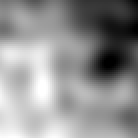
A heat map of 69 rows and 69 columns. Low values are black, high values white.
The ninth with the lowest average is the top right. Overall the values sit about 60% of the way up the scale. Neither half mirrors the other. The field climbs toward the bottom left. Values change most from cell to cell in the middle right. No lone cell stands out from its neighbours. The texture varies smoothly and slowly.
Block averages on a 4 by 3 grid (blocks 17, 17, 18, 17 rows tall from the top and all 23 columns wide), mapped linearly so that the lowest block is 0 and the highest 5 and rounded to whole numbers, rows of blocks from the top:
3 2 0
5 3 0
5 4 2
5 4 3
